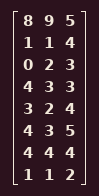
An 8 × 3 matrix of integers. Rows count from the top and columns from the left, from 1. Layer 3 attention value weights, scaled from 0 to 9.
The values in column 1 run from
0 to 8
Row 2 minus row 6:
-3 -2 -1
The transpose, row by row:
8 1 0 4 3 4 4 1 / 9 1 2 3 2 3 4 1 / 5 4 3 3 4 5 4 2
